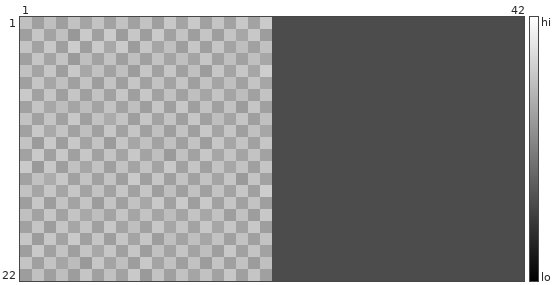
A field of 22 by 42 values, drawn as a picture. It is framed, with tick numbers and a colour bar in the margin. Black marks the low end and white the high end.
The table splits into one row of 2 panels. Panel 1,1: high, checkered. Panel 1,2: low, flat.
